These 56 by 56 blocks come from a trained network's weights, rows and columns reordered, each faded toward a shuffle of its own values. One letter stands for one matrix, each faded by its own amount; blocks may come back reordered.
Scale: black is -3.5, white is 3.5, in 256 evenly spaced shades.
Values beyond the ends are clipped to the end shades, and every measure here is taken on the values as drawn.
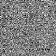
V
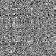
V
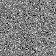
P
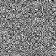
V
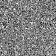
P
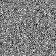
P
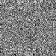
V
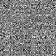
V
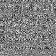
V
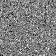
P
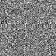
V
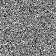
P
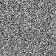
P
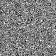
P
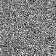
P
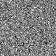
P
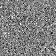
P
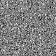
P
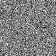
P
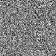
V
